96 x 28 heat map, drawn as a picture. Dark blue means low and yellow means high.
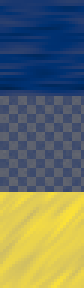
The table splits into 3 rows of 1 panel. Panel 1,1: very low, streaked across, faint in contrast. Panel 2,1: low, checkered. Panel 3,1: very high, slanting up to the right, faint in contrast.
